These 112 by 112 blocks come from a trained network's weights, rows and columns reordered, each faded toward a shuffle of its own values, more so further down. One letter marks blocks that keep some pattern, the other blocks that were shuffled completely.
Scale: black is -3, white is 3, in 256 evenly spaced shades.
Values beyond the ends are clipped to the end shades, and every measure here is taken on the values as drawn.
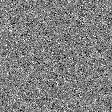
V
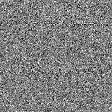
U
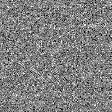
U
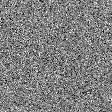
V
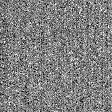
U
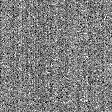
U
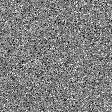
V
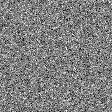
V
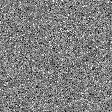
V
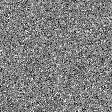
V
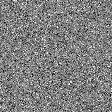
V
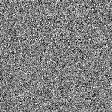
U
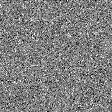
U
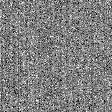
U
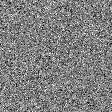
V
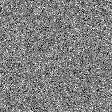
V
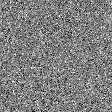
V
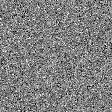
V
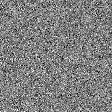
U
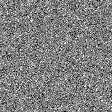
V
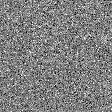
V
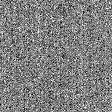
U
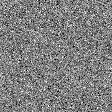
V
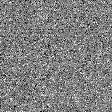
U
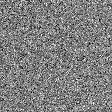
V
